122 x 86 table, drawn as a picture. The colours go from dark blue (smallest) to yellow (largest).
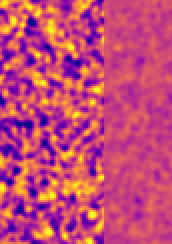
Mirror symmetry: none. Grain: blotchy. Seam: vertical, 60% of the way across, the right part calmer. Stripes: none. Ninth with the lowest average: middle left.
